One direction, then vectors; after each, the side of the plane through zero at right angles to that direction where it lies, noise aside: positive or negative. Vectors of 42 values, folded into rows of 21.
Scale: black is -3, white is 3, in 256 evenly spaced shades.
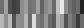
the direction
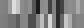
negative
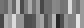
negative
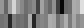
negative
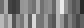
positive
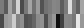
negative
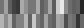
positive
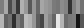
positive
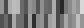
negative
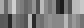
negative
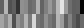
positive
